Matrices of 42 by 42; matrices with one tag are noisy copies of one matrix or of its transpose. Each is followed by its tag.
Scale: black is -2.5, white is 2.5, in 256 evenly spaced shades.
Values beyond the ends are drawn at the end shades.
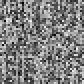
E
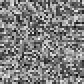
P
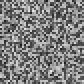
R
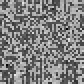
P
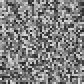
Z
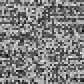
E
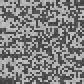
Z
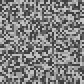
R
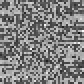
P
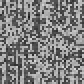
E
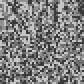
Z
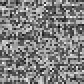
E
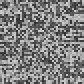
P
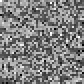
Z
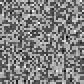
R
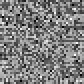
P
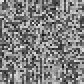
P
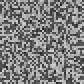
R
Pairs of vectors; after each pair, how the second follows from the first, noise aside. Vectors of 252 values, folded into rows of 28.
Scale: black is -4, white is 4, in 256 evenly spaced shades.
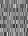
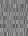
shrunk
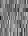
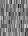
shuffled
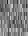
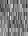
copied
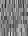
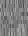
shrunk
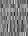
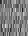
shuffled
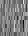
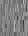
shrunk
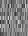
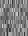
shuffled
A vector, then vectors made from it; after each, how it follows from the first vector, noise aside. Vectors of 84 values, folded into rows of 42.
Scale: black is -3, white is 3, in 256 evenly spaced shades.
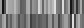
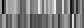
copied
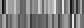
copied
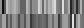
copied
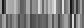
copied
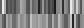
negated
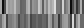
copied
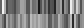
negated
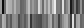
copied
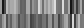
copied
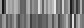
copied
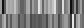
copied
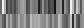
negated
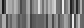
copied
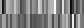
copied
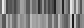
negated
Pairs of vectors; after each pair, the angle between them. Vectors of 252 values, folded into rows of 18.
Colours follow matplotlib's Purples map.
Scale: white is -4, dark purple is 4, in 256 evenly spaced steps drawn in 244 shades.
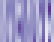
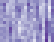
nearly opposite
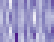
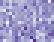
partly aligned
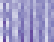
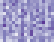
partly aligned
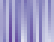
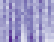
nearly parallel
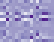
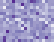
partly opposed
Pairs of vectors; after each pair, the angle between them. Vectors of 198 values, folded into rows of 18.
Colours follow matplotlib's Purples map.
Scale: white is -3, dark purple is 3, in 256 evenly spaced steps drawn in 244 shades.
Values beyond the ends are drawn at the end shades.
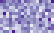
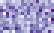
nearly opposite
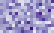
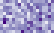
partly aligned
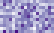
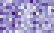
nearly opposite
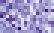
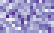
nearly opposite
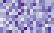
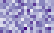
nearly parallel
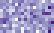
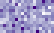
nearly opposite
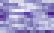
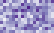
partly opposed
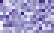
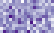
orthogonal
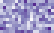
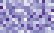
partly opposed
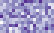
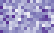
orthogonal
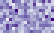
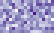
nearly opposite
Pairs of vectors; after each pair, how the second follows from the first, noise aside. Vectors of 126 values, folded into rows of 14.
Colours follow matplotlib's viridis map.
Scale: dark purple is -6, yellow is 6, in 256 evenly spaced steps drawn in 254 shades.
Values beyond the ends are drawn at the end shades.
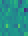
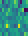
scaled up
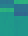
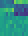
scaled up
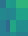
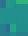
partly zeroed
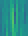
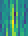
scaled up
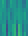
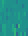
partly zeroed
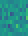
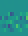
partly zeroed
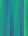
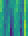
scaled up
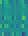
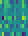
scaled up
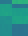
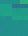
partly zeroed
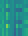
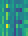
scaled up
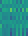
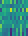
scaled up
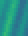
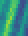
scaled up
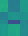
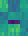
scaled up
